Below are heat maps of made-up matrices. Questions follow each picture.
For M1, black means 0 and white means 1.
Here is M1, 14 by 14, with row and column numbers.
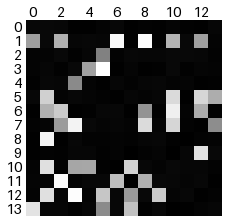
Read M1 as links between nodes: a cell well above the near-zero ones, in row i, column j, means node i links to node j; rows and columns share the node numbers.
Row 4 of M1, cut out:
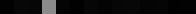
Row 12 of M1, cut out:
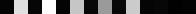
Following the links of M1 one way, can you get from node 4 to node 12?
yes
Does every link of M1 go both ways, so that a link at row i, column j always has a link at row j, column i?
no
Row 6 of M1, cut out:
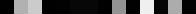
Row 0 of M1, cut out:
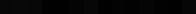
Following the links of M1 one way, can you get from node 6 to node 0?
yes
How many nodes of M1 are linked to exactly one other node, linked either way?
1
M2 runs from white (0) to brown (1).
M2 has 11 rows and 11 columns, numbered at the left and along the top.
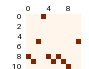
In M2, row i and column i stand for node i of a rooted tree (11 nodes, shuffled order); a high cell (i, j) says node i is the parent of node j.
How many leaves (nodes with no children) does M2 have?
6
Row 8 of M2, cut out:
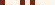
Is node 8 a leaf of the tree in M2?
no
